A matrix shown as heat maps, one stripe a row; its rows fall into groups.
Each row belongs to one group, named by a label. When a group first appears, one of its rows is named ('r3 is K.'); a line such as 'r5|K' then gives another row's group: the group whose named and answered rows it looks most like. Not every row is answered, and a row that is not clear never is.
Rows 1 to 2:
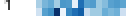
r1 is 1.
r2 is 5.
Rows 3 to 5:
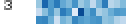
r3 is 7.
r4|1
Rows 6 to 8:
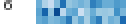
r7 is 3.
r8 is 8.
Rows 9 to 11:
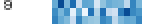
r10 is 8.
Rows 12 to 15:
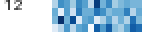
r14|3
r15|1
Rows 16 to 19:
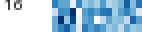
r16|8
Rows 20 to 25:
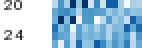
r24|8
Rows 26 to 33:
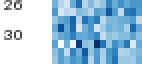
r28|5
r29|3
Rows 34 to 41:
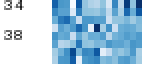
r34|8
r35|8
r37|1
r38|8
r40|5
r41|5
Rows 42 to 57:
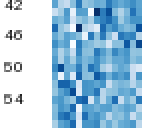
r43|1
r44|1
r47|8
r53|5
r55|5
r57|5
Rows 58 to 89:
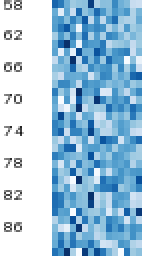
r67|1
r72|3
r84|8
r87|3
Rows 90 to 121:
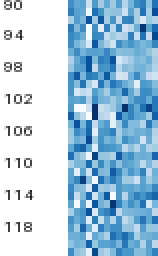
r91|8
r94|8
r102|8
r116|5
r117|8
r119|1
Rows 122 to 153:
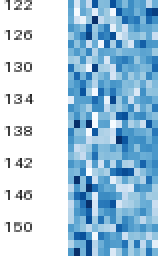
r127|8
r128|5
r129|1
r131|3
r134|1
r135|8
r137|3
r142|8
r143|1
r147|5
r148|5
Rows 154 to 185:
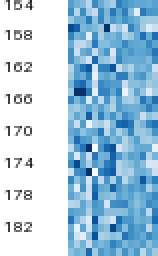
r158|8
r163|5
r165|7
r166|8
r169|1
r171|7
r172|5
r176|8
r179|1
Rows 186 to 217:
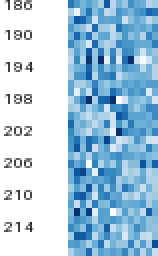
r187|1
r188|7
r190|3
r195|5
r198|5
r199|1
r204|3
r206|8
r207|7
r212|3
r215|7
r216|8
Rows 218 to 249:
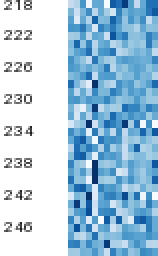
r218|1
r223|3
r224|5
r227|5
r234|8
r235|7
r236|7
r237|7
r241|7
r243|3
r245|8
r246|3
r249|1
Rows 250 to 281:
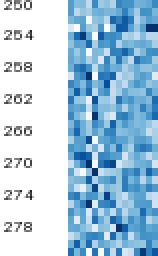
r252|1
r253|1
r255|5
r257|8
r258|7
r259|5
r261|3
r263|8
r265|1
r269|7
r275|5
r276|8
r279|1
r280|3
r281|8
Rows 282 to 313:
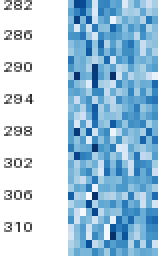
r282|7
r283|7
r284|3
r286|7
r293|8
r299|8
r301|7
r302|8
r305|5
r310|1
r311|1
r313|1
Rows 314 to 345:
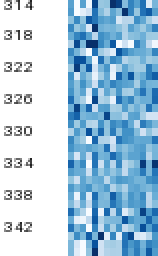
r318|7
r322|3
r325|8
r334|8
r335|8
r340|8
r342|8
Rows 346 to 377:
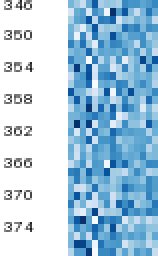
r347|1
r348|5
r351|7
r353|8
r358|3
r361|3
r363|5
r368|3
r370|3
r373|7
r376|7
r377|5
